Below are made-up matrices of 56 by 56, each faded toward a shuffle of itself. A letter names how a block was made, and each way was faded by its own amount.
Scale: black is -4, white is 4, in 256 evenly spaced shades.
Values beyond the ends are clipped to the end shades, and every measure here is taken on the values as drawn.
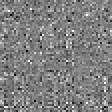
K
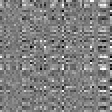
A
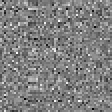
K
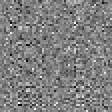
K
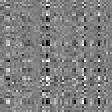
A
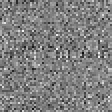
K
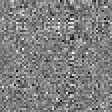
K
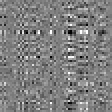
A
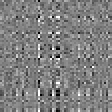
A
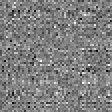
K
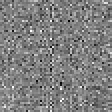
K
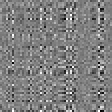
A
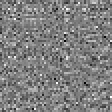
K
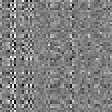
A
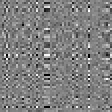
A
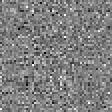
K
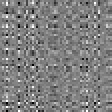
A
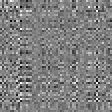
A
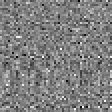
K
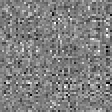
K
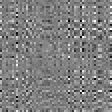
A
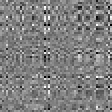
A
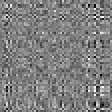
A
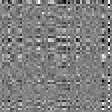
A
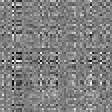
A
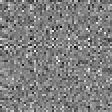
K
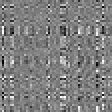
A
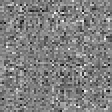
K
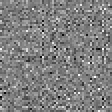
K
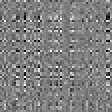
A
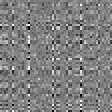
A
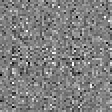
K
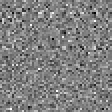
K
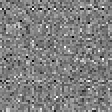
K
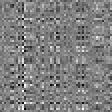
A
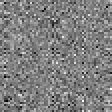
K
